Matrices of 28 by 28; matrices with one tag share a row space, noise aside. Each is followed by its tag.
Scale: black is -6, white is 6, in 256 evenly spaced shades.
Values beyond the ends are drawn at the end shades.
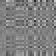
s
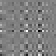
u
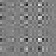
u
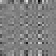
u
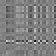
s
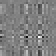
u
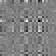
u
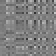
s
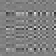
s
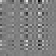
u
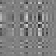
u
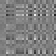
s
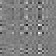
u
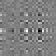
u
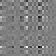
u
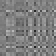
s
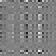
u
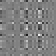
u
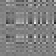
s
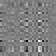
u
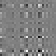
u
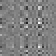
u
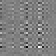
u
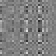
u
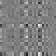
u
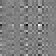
u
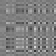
s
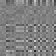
s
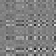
s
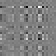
u
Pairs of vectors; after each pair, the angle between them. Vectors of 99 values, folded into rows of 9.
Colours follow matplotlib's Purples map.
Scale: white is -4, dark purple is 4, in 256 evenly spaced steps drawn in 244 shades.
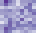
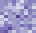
partly aligned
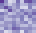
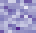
partly aligned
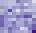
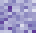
partly aligned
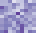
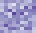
orthogonal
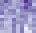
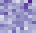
partly aligned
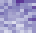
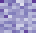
orthogonal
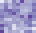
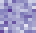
partly aligned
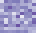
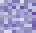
partly aligned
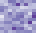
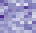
nearly opposite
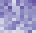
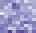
partly opposed
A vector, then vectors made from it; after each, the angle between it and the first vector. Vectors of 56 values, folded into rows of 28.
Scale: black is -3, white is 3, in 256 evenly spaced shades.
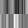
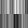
nearly opposite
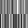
partly opposed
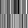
partly aligned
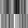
nearly parallel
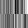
partly aligned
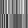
partly opposed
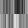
nearly parallel
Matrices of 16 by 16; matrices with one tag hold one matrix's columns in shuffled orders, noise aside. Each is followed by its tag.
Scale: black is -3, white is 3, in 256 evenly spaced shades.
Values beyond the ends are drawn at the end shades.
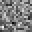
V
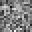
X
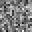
X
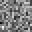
V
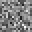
V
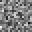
V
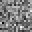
V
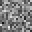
V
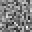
V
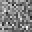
V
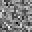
V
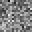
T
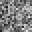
X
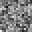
X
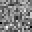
V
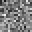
T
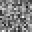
X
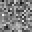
T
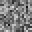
X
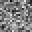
T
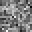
X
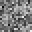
X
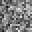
X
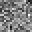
T
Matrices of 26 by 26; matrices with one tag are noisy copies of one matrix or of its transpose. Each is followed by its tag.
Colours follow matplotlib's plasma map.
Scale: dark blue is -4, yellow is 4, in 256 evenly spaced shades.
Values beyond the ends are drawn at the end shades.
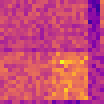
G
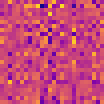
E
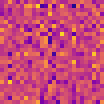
E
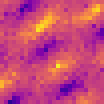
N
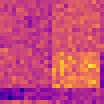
G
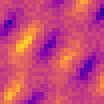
N
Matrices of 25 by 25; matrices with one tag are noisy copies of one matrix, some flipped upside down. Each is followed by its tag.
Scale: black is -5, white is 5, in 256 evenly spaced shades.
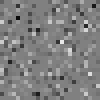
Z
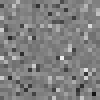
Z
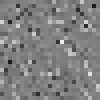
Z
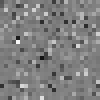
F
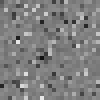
F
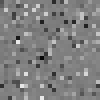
F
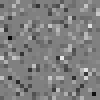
Z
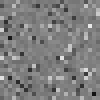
Z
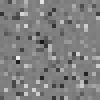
F
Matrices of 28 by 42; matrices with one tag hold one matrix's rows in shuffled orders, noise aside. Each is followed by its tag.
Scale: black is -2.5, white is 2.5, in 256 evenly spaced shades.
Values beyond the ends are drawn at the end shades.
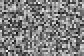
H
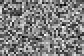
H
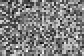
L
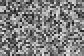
L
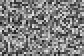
H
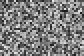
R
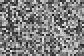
L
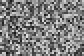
L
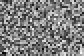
R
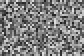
R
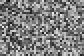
L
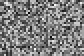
R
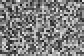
L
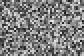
R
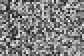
L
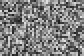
H
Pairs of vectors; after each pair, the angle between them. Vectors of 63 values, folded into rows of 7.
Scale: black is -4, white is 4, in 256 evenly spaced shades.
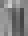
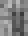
nearly parallel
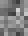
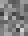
orthogonal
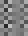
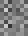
nearly opposite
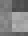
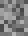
orthogonal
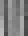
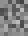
orthogonal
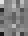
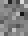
orthogonal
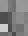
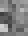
nearly parallel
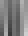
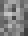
partly opposed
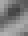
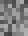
orthogonal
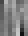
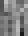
nearly parallel
